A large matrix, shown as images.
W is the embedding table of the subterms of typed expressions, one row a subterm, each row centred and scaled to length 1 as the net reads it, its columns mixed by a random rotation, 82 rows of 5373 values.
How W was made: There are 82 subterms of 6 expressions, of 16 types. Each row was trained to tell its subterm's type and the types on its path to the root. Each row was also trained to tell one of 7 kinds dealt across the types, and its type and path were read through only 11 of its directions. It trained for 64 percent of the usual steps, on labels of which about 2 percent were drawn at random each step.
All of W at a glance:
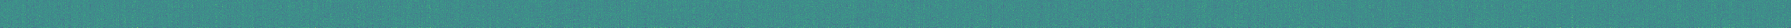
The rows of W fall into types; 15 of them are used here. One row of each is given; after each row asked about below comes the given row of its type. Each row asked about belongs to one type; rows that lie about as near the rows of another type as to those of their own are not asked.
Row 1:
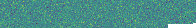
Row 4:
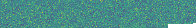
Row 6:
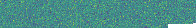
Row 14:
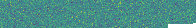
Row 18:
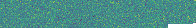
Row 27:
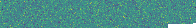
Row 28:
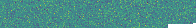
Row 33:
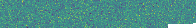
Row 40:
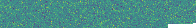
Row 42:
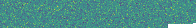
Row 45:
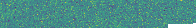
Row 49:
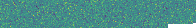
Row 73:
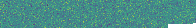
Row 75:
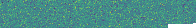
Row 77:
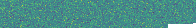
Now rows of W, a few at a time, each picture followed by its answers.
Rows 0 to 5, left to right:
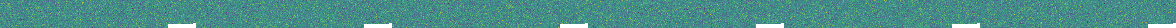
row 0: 6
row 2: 18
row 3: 49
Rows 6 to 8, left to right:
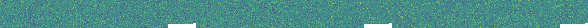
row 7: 40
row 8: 1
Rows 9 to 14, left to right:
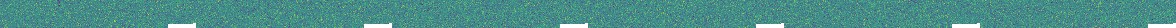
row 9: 28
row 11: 40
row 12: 6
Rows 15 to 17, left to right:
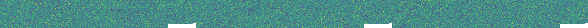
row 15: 77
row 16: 14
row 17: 73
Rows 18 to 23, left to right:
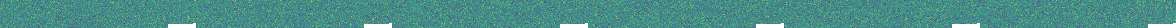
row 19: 14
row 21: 1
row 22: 4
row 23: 77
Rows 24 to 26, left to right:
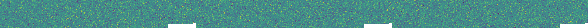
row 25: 77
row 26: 73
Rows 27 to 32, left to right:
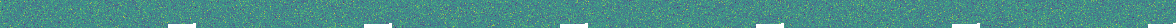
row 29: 33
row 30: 28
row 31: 75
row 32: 33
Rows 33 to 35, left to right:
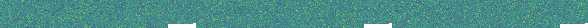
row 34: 77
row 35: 73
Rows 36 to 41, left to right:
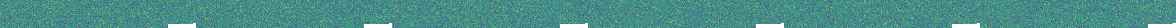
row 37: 49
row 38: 75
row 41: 1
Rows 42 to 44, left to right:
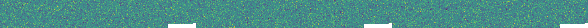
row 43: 1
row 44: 14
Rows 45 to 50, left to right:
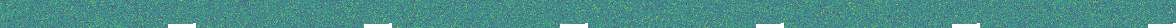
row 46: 49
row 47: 77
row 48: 33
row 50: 75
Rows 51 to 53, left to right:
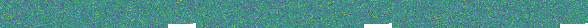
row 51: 45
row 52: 1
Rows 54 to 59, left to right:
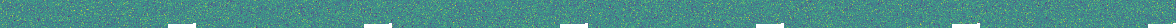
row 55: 40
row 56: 42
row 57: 73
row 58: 42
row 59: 28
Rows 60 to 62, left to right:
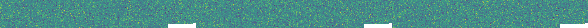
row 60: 45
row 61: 40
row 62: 45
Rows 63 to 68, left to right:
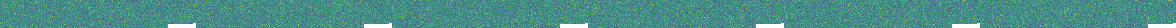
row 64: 27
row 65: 45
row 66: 49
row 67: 45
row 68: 27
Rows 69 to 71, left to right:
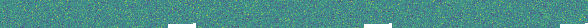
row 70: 42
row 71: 49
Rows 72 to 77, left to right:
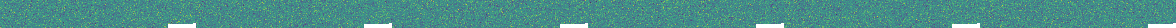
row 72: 73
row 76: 14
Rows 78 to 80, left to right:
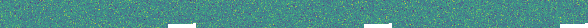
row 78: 28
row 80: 27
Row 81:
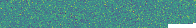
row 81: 18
